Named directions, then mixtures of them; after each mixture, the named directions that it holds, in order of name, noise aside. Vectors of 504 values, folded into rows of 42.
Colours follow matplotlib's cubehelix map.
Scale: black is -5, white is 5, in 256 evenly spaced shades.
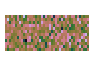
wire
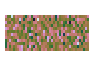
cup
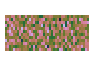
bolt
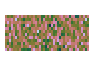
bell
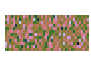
cup, wire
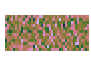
bolt, cup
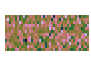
wire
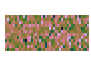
wire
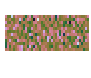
cup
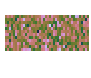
bell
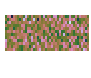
cup, wire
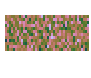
bolt, wire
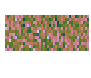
bell, cup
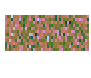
bolt, cup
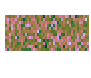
bell, wire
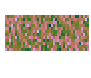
bell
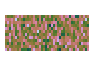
bell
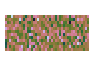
cup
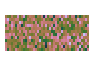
bell, wire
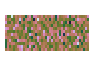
cup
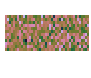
wire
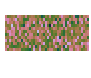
bell, bolt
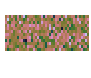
wire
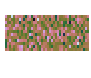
cup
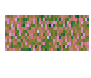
bell, bolt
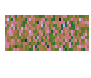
bolt, wire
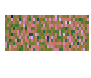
bolt, cup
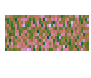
bell, bolt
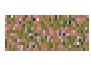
cup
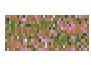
bell, wire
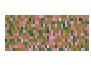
bolt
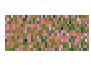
cup, wire
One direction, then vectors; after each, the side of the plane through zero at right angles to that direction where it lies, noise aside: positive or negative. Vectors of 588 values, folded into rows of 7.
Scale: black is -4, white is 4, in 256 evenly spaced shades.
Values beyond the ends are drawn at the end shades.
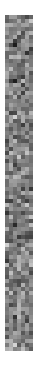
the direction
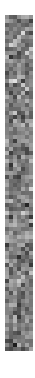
negative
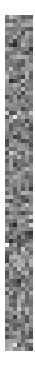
positive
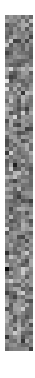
positive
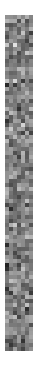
negative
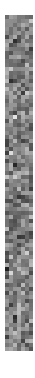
positive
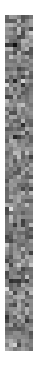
positive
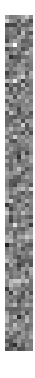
negative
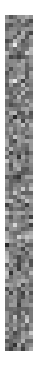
negative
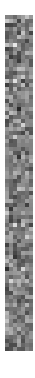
negative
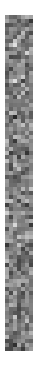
negative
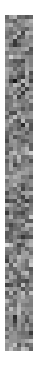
positive
